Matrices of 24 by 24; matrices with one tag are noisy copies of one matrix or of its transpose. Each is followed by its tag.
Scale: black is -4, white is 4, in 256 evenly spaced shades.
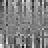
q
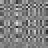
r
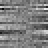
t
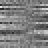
t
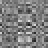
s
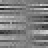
t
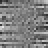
q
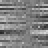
t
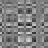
s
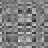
s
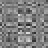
s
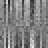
t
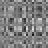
s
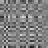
r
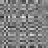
r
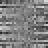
q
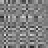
r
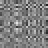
r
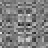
s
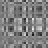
s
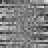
q
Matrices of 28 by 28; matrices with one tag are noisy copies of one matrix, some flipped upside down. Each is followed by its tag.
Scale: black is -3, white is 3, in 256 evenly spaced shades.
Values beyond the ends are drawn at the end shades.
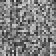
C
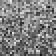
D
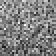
D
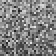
D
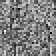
C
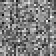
C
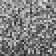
D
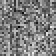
C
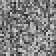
C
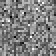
C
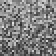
D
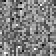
C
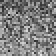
D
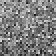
D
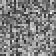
C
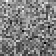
D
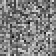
C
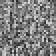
C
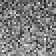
D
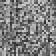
C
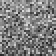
D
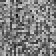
C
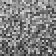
D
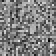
C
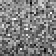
D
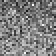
D
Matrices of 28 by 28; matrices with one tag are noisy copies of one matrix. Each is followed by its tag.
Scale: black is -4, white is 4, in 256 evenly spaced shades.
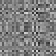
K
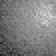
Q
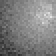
Q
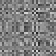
K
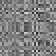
K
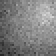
Q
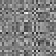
K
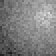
Q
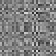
K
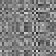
K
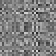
K
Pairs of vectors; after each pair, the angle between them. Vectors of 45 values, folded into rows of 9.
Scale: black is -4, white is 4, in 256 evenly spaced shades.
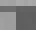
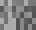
partly aligned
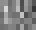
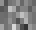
orthogonal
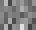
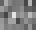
orthogonal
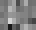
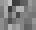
partly opposed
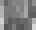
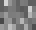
partly opposed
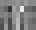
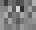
partly opposed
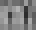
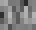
partly opposed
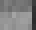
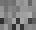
orthogonal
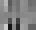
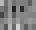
partly opposed
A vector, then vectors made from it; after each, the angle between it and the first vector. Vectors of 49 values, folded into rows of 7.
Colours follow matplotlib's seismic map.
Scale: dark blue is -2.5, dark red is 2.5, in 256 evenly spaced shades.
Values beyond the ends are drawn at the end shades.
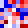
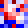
orthogonal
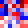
partly aligned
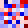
partly aligned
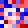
nearly parallel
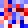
partly opposed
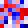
nearly opposite
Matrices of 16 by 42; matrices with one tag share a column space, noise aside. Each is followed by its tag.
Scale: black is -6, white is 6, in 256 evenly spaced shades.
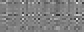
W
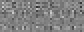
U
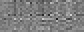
W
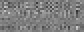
U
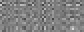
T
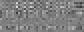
U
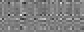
W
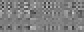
U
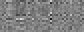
W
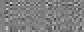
T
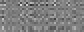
T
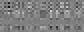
U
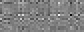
W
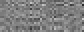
T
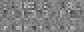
U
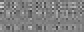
U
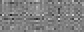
W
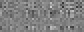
U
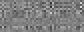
U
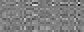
T
